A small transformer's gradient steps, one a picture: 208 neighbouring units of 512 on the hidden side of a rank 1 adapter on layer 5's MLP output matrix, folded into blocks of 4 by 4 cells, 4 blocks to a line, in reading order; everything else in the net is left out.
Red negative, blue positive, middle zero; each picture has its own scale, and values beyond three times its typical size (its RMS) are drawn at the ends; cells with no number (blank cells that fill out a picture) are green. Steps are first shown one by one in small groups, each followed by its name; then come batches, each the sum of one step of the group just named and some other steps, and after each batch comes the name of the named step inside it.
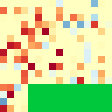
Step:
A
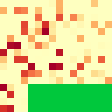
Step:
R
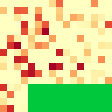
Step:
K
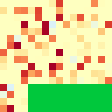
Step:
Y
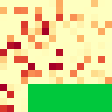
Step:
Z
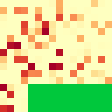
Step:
R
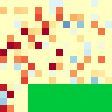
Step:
R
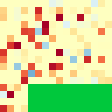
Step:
A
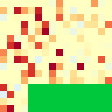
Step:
Y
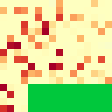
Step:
Z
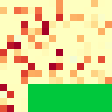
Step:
Y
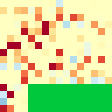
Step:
Y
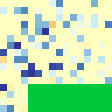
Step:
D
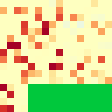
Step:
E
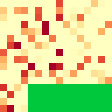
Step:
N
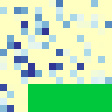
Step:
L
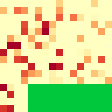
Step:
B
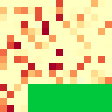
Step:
N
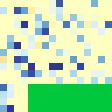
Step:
D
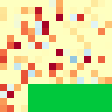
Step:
N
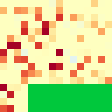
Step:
B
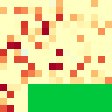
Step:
B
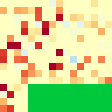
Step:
E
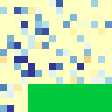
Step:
L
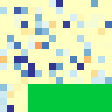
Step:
E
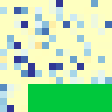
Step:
E
